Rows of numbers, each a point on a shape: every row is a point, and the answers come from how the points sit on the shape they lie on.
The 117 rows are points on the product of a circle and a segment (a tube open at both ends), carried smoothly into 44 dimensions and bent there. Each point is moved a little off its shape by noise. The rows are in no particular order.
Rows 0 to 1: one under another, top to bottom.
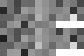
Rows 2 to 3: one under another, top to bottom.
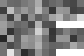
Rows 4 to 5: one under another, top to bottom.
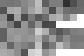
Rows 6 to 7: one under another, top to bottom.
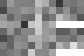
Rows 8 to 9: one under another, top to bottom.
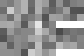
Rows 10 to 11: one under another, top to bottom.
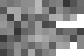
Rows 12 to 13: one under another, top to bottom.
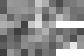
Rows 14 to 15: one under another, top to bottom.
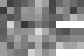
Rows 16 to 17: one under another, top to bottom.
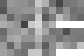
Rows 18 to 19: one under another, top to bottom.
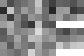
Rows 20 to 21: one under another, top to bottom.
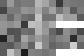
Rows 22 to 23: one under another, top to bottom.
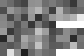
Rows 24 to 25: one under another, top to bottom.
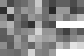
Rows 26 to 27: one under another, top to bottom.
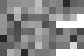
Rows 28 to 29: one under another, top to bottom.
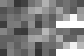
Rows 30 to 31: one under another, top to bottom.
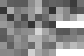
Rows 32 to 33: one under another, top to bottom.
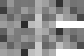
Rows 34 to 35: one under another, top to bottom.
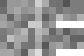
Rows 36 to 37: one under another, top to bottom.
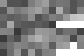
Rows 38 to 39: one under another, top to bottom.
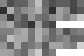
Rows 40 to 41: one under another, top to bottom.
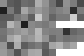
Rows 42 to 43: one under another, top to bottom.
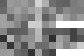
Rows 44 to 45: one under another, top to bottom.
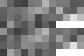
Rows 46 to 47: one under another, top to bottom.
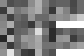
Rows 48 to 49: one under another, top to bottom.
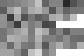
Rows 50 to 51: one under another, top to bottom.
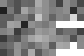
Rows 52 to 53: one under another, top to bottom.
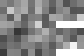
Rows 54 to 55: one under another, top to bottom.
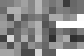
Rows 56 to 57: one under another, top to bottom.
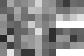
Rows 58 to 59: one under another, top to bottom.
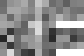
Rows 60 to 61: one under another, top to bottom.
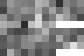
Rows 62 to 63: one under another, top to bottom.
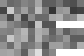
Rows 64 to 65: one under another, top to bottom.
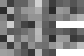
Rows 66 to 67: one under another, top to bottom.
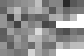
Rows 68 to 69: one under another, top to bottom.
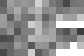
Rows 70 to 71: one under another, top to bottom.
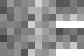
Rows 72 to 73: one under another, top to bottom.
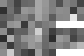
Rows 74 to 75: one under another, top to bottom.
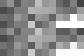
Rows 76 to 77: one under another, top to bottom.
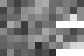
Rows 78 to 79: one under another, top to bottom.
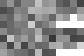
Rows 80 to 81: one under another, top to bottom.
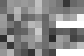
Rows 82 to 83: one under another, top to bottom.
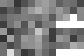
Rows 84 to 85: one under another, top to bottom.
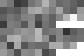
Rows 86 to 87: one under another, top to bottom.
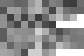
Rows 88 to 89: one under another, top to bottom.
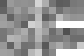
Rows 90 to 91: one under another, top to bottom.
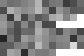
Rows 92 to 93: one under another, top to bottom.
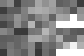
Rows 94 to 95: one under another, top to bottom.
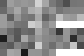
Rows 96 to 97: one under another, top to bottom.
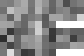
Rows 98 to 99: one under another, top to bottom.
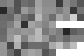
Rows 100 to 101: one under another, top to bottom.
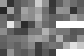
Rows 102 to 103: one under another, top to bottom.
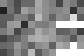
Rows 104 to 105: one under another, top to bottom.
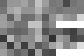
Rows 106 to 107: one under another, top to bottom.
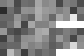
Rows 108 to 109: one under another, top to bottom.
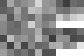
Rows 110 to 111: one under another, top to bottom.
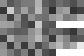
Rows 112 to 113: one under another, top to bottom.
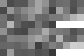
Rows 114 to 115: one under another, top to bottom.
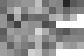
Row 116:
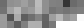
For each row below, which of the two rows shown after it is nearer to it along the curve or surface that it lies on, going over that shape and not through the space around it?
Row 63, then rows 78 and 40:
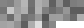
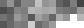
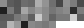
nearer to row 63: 78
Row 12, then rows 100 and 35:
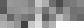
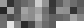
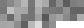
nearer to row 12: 35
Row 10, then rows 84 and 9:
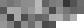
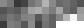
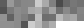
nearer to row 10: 9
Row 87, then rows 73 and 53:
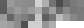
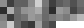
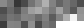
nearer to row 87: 53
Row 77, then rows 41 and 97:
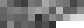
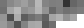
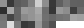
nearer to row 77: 97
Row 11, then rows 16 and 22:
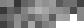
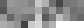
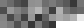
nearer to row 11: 16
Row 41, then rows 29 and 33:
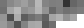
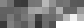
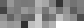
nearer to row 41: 33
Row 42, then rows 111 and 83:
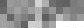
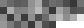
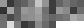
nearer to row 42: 111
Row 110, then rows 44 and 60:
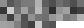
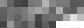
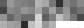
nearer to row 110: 44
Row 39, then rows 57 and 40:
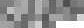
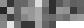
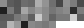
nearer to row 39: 57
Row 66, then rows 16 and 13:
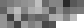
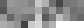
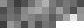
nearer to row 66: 16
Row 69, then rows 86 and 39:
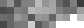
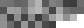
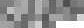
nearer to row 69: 39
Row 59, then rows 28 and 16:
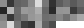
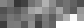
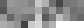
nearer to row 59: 28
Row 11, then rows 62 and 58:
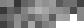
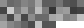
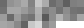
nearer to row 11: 58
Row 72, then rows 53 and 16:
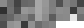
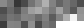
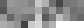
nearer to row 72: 53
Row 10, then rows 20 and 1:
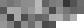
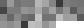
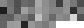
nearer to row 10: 20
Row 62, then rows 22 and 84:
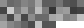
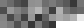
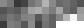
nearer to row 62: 22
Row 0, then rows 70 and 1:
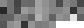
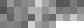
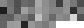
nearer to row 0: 1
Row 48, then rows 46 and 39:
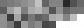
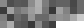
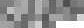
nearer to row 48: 39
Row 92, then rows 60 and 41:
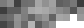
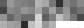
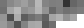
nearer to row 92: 60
